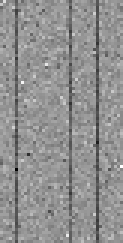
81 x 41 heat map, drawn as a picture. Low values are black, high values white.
Overall the values sit about 60% of the way up the scale. Most values sit high, with a long tail of low ones. Columns 6, 24 and 33 differ from the columns beside them.
